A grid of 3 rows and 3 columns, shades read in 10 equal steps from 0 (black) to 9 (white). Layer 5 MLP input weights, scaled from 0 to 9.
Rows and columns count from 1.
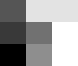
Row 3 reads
0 5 9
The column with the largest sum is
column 3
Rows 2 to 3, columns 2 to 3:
4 9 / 5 9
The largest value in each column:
3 8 9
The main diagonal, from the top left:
3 4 9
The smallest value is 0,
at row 3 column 1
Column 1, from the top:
3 2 0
